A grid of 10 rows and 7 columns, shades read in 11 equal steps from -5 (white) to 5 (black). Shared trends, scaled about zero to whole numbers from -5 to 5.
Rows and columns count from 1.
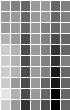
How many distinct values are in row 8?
5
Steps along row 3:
same up down up up down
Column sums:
-24 -13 18 -9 2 29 6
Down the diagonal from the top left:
-1 -1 1 -1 0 3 1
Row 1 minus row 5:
2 2 -1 0 -1 -2 -1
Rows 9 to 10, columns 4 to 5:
-1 1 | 0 2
